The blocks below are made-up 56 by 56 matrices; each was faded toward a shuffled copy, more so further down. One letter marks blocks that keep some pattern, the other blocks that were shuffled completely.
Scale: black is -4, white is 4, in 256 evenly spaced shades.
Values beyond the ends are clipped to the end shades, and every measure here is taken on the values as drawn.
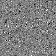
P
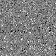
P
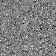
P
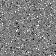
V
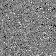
V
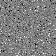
P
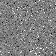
V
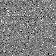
P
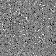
P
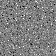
V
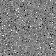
P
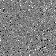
P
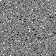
V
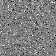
P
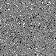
P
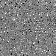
P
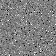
V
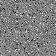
P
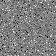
V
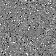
P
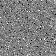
V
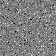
V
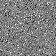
V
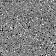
P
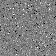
V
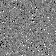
V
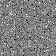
V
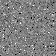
P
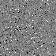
V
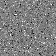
V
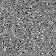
V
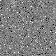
P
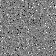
P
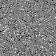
V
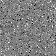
P
